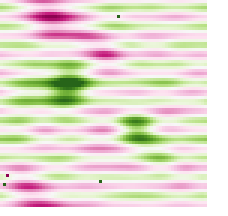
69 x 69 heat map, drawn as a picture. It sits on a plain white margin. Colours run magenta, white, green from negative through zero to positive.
There is no overall slope. The middle left is the ninth with the highest average. Four lone cells stand out: three far higher and one far lower than their neighbours. Horizontal stripes repeat 11 times down the table. On average the colour sits 50% of the way up the scale. There are two bumps. The values follow a bell shape.
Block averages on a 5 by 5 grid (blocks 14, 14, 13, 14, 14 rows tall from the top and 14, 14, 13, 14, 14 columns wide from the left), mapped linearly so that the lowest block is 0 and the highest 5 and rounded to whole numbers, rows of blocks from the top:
20233
34233
45332
32243
12222
